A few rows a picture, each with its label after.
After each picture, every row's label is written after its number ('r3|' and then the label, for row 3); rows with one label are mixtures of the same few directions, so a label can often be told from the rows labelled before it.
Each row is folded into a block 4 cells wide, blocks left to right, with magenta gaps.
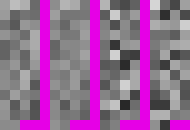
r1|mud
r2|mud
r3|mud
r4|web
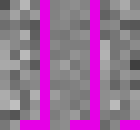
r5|web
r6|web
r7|web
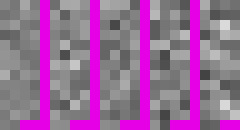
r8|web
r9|mud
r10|mud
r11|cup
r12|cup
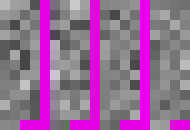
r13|mud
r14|web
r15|web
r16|web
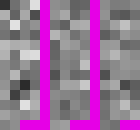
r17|mud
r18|web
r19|cup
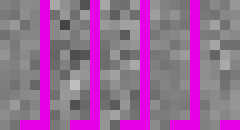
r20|web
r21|mud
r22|web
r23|cup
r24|mud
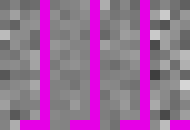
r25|web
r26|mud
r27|cup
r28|web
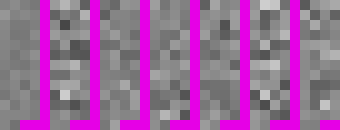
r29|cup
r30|mud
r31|cup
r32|web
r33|cup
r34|mud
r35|mud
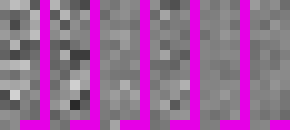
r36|mud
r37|mud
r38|cup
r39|mud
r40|cup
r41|mud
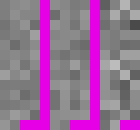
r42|web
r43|mud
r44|web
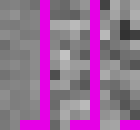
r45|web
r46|cup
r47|cup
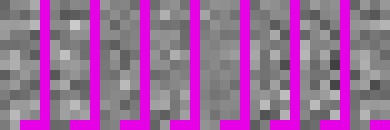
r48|cup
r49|cup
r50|mud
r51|web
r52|mud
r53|web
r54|web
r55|cup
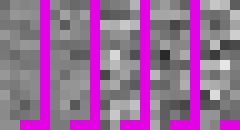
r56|cup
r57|mud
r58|cup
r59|cup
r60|mud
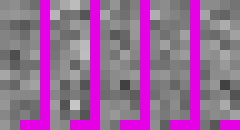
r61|cup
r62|mud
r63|cup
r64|cup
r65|cup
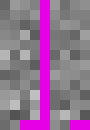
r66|web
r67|web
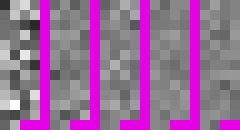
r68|web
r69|web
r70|web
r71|cup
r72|cup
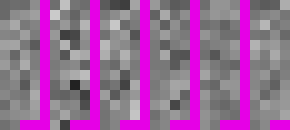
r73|mud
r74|cup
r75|mud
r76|mud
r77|cup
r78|mud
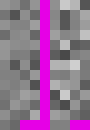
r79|web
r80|mud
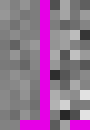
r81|mud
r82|web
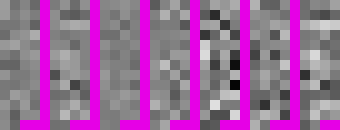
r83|cup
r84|cup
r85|web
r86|web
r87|web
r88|web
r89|cup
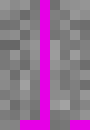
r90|mud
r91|web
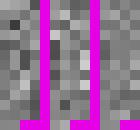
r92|mud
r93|web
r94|web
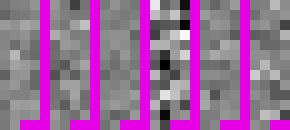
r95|cup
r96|web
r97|web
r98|cup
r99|mud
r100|web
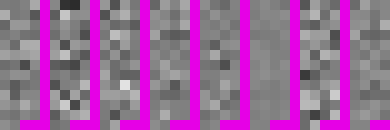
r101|mud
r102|mud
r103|cup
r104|cup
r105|mud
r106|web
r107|web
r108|cup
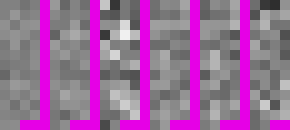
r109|web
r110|cup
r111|cup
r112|cup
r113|cup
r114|mud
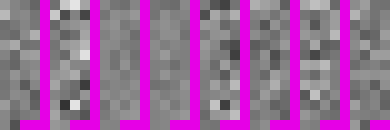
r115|cup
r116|mud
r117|mud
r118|mud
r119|mud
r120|mud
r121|mud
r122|cup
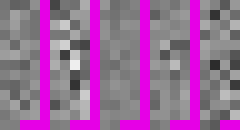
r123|mud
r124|mud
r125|web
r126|mud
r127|web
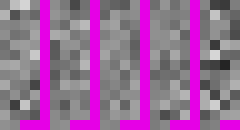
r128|mud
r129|web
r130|mud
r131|web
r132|mud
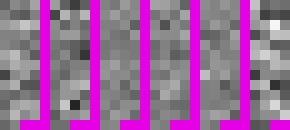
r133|cup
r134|mud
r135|web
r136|mud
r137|web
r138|cup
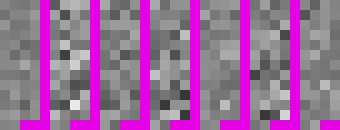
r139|mud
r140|mud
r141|web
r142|web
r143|mud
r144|web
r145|cup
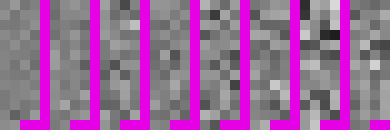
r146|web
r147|web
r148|web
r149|mud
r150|web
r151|cup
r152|cup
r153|mud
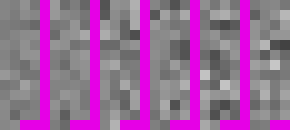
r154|cup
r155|cup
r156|cup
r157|mud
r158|cup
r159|mud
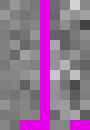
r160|cup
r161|web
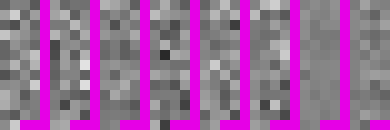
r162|web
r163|web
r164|mud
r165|cup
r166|web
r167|mud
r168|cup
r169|cup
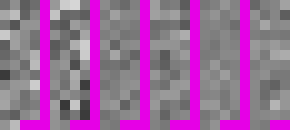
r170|web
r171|mud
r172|mud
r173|cup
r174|web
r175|mud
